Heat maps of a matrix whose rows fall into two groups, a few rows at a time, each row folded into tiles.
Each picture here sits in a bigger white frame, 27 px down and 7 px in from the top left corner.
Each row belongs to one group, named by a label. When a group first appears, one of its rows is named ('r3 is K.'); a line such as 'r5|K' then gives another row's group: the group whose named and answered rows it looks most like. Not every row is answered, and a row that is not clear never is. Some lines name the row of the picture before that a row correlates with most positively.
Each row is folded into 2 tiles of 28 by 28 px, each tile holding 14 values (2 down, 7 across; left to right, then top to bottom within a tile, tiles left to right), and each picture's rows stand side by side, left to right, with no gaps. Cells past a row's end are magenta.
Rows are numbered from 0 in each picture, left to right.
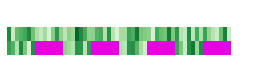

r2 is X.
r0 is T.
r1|T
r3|T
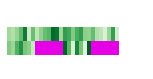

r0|X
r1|T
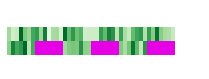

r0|T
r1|X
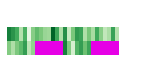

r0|X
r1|T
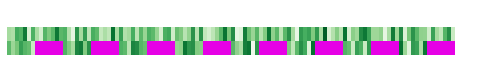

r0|X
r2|T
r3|X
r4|T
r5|T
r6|T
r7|T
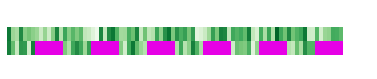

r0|T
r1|X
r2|X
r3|X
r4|X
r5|X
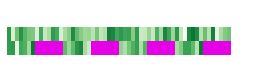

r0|T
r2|X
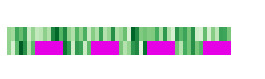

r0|X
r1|T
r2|T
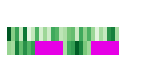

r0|X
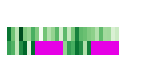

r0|T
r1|T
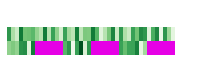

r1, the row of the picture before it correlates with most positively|0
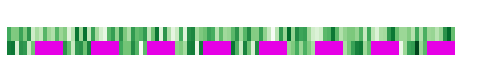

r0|T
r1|T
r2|T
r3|T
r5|X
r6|X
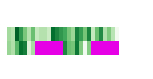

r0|X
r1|T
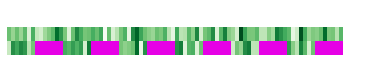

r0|X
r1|T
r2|T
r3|T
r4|X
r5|T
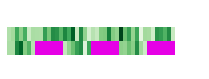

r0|X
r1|X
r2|X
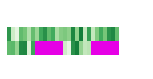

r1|X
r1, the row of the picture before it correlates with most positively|0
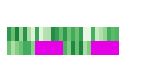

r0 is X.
